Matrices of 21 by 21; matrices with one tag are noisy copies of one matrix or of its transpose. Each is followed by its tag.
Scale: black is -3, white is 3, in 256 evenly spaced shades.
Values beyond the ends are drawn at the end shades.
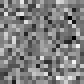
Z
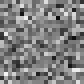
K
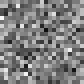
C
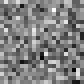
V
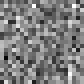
K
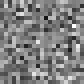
Z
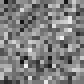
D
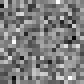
Z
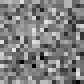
V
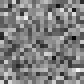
K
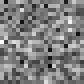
D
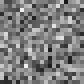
D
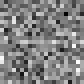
Z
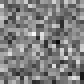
V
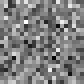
C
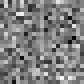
Z
